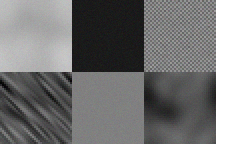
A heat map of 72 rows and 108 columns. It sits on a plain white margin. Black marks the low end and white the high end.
It is made of 2 by 3 panels. Panel 1,1: high, smooth, faint in contrast. Panel 1,2: very low, flat. Panel 1,3: middling, checkered. Panel 2,1: low, slanting down to the right. Panel 2,2: middling, flat. Panel 2,3: low, smooth.
